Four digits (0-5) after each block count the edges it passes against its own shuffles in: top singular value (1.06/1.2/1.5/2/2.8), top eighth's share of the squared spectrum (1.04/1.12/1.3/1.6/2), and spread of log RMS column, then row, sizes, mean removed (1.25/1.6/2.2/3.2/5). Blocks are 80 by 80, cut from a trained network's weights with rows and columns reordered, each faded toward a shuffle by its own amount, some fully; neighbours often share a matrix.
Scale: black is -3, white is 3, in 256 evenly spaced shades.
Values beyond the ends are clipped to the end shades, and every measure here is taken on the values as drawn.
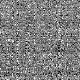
2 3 3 1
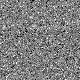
0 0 0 0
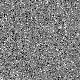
0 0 0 0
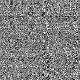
2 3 3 1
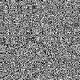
3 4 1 2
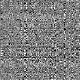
3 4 3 2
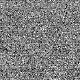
2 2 2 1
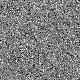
0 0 0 0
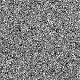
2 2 0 1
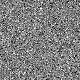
0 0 0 0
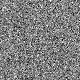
0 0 0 0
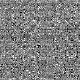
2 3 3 1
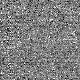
2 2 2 1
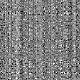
3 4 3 3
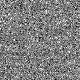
1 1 0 0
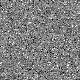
1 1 0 0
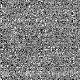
3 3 2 1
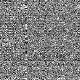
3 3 2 2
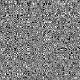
3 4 3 3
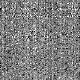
3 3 1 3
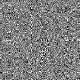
3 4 2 2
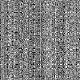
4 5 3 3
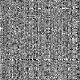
3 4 2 2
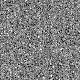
1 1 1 0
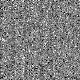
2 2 0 1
